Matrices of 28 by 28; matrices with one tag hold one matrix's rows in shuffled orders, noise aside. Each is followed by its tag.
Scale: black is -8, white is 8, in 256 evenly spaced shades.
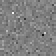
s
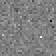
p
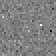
p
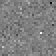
p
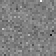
p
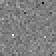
s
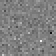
p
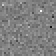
p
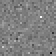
p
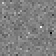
p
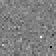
p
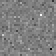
p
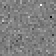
p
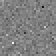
s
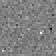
p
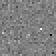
p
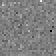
p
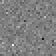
s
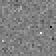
p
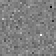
p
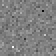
s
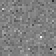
p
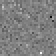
p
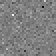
s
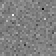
s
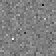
s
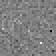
p
